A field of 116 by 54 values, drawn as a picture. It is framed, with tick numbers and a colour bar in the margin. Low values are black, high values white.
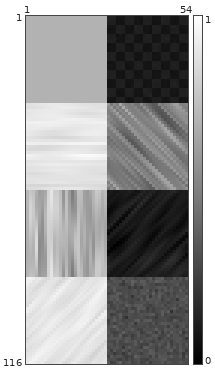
The table splits into 4 rows of 2 panels. Panel 1,1: high, flat. Panel 1,2: very low, checkered, faint in contrast. Panel 2,1: very high, streaked across, faint in contrast. Panel 2,2: middling, slanting down to the right. Panel 3,1: high, streaked downward. Panel 3,2: very low, slanting up to the right, faint in contrast. Panel 4,1: very high, slanting up to the right, faint in contrast. Panel 4,2: low, fine-grained, faint in contrast.
